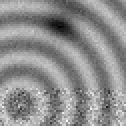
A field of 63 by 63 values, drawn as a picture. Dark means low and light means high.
Concentric rings centre on the bottom left. A horizontal seam about 70% of the way down splits the table, and the top part is calmer. A single dip lies in the top middle. Neither half mirrors the other.
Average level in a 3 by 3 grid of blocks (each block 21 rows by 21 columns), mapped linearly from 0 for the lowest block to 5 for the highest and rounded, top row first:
5 0 4 / 4 4 4 / 5 4 5
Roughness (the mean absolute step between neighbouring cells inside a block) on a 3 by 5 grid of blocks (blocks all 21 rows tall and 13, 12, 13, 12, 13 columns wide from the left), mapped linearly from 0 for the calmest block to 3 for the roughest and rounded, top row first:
00000 | 00000 | 32333
